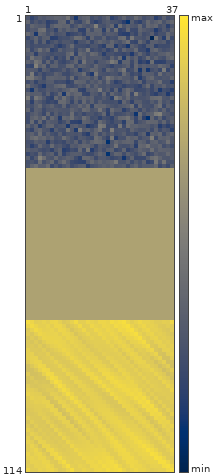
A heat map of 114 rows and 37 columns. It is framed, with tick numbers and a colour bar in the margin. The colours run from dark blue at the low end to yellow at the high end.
It is made of 3 by 1 panels. Panel 1,1: low, fine-grained. Panel 2,1: high, flat. Panel 3,1: very high, slanting down to the right, faint in contrast.
